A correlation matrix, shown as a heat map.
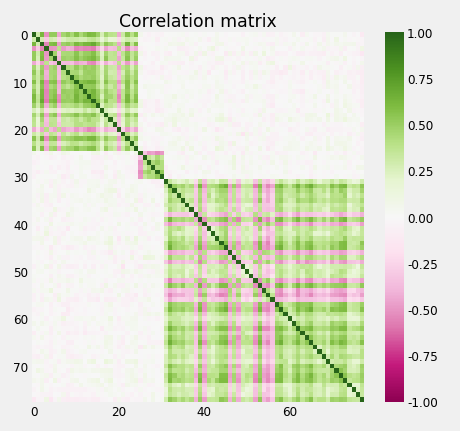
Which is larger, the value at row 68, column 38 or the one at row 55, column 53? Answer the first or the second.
the first
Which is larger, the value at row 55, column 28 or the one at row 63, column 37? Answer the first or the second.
the second
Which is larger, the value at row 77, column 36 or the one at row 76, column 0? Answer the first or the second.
the first
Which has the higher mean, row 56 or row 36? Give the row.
36
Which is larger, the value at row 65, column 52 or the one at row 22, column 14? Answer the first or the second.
the second
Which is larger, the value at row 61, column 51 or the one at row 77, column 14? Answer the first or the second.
the first
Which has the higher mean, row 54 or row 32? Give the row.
32
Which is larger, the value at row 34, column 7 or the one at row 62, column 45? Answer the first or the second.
the second
